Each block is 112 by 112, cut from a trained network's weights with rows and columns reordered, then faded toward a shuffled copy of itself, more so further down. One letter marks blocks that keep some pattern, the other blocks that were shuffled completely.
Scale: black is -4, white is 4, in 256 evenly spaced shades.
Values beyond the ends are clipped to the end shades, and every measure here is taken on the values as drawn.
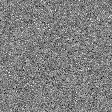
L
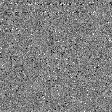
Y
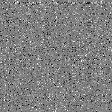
Y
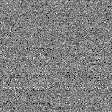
Y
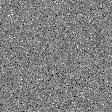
L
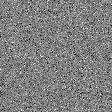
L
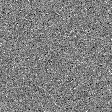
L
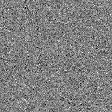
Y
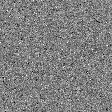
L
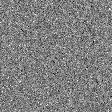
L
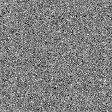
Y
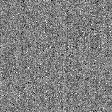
Y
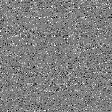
Y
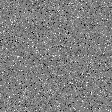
L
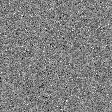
L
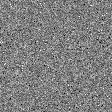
L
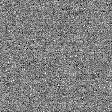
Y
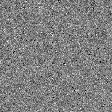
Y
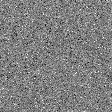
L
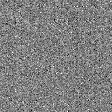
Y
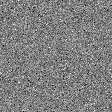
L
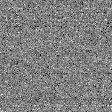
Y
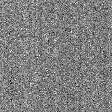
Y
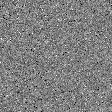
L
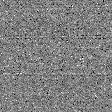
Y
